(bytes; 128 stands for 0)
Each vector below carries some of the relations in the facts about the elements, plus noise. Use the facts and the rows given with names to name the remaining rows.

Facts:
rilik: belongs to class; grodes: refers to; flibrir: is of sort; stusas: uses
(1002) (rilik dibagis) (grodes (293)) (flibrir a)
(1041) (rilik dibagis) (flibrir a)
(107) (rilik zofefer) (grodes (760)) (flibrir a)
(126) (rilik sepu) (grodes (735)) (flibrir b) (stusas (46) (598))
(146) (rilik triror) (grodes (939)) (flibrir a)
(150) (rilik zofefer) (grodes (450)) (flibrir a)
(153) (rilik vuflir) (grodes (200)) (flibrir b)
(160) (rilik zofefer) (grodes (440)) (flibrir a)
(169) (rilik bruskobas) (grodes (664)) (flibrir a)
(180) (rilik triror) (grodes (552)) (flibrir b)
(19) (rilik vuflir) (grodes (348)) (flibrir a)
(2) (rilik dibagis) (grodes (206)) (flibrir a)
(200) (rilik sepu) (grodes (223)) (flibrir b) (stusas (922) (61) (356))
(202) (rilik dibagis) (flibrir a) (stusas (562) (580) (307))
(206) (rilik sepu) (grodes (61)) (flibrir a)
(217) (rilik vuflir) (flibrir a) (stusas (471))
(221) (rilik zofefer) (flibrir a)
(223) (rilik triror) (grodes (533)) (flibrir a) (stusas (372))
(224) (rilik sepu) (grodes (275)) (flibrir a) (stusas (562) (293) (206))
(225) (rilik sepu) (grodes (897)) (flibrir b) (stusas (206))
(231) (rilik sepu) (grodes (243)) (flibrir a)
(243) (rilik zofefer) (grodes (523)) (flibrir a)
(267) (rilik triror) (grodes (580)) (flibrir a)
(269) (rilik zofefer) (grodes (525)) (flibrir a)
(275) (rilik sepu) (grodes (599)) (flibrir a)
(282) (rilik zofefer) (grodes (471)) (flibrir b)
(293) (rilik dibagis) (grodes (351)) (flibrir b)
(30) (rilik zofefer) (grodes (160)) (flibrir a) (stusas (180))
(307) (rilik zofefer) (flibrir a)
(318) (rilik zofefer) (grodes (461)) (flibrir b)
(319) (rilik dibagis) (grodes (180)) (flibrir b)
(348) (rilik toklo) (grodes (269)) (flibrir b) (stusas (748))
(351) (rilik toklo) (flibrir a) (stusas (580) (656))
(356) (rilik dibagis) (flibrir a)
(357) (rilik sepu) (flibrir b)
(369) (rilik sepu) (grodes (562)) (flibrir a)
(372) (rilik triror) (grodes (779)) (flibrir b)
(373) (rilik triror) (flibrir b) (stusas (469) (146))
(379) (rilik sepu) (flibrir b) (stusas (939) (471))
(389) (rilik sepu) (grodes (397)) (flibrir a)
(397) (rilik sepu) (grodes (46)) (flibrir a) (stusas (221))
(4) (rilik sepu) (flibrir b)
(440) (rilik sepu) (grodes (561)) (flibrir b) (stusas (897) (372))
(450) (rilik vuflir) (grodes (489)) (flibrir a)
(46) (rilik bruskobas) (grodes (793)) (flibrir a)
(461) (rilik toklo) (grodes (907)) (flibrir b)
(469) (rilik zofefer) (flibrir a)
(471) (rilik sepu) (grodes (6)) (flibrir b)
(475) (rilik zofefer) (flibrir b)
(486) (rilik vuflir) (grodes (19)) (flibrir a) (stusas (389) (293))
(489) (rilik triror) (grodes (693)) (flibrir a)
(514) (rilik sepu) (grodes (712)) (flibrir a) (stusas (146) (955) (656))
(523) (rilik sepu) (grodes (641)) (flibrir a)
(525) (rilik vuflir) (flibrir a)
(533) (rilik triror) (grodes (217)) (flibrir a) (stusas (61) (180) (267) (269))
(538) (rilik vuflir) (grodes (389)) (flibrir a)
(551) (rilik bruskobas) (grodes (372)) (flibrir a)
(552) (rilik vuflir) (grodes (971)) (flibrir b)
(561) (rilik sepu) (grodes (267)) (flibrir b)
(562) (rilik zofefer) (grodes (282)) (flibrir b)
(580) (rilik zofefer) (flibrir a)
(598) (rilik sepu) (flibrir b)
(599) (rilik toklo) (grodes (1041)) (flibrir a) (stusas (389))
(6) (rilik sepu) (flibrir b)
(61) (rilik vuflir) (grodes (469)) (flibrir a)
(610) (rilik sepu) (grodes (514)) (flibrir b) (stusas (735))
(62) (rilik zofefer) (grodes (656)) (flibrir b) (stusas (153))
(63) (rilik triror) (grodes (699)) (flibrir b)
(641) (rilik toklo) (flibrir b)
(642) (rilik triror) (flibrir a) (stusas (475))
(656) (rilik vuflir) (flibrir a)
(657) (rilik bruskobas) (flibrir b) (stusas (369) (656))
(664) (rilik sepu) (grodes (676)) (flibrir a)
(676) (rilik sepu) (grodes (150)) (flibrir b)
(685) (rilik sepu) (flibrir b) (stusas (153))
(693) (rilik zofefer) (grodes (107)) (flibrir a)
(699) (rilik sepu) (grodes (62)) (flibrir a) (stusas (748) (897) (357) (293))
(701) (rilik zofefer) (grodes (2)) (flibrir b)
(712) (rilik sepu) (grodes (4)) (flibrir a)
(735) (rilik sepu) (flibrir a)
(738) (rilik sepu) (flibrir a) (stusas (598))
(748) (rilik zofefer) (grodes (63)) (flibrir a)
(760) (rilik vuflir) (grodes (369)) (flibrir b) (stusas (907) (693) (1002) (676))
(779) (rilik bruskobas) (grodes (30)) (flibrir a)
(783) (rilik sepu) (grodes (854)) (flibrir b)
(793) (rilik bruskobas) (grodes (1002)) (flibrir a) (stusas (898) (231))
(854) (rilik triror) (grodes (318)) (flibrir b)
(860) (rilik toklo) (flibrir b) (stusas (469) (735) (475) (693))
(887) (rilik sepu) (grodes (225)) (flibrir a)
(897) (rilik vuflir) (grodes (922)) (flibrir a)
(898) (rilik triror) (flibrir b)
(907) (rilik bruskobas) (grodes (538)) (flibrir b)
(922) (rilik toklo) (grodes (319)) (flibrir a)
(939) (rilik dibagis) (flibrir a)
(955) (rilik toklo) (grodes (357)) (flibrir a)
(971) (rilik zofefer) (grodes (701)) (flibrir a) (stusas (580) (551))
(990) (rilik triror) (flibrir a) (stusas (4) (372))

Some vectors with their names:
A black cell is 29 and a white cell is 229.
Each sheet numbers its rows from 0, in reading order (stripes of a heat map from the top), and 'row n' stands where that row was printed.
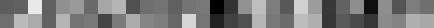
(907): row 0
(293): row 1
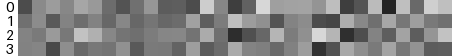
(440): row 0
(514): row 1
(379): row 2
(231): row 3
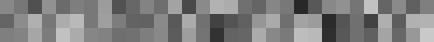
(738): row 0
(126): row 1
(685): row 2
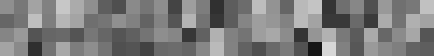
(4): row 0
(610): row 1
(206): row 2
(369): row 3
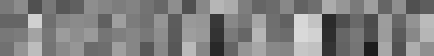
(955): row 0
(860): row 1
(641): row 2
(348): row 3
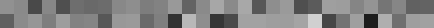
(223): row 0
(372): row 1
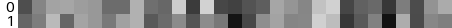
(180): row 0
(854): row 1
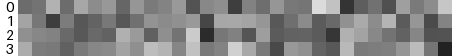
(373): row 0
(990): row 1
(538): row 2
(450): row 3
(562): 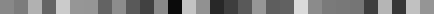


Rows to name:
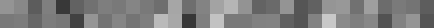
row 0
(599)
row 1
(61)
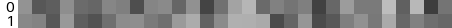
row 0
(735)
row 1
(533)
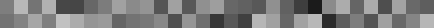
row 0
(46)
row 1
(598)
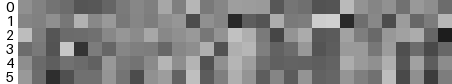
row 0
(486)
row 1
(898)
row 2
(489)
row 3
(922)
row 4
(525)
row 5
(939)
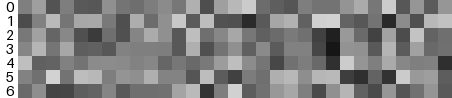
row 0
(351)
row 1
(552)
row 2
(1002)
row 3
(397)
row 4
(107)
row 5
(676)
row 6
(2)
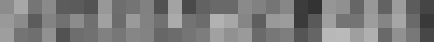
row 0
(389)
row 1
(664)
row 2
(748)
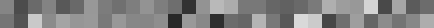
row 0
(469)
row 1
(475)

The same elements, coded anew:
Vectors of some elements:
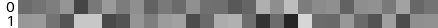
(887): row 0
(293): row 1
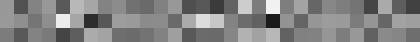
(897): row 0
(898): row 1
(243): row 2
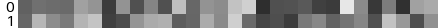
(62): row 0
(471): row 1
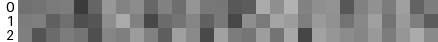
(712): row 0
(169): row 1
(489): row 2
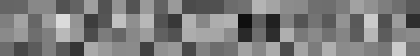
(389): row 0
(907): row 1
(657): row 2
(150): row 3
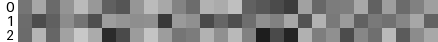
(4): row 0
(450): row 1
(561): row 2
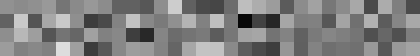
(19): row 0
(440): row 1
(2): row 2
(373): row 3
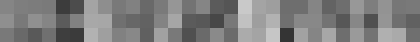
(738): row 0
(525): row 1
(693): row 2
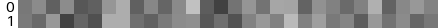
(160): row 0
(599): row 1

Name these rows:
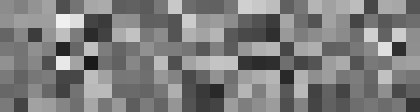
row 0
(269)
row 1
(552)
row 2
(676)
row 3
(369)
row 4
(63)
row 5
(107)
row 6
(217)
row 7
(538)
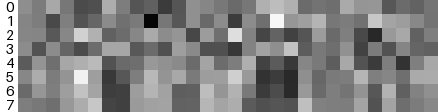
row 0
(971)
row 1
(793)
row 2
(760)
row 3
(656)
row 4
(153)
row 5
(372)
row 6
(783)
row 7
(225)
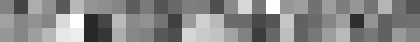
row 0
(922)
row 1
(319)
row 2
(180)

